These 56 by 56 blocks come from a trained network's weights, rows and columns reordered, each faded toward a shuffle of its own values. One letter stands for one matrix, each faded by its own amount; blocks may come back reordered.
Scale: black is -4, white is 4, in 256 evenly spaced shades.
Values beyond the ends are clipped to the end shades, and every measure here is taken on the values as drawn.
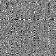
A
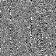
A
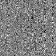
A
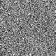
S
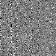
A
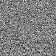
S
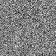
S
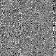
A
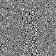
A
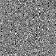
A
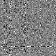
A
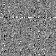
A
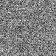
S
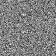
S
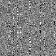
A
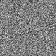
S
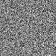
S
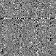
A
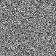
S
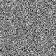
S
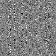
A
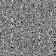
A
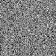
S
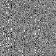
A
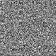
S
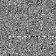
A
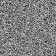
S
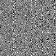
A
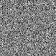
S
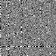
A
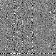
A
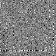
A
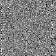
A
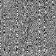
A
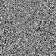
S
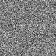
S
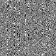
A
